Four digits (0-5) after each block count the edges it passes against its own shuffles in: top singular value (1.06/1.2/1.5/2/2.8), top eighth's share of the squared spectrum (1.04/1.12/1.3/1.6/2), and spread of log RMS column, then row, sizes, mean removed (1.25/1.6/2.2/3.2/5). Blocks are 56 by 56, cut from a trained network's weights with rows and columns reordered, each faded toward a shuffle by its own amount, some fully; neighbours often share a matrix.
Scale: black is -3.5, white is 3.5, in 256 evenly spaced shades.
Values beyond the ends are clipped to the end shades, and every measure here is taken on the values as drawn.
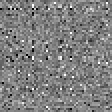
3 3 2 1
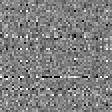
4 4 2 3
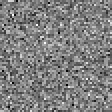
2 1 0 0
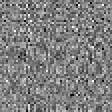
4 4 2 2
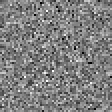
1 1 0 0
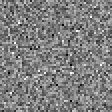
0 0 0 0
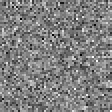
3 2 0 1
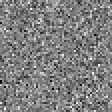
1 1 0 0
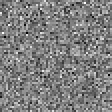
2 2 0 0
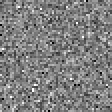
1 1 0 0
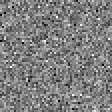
2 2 0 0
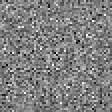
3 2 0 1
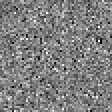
0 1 0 0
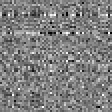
4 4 2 3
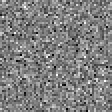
2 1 0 0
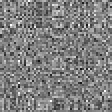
4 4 1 2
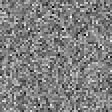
2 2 0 0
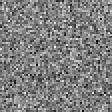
1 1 0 0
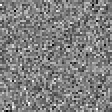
0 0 0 0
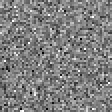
0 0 0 0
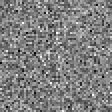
0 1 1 0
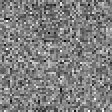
3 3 1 1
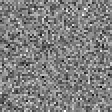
0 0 0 0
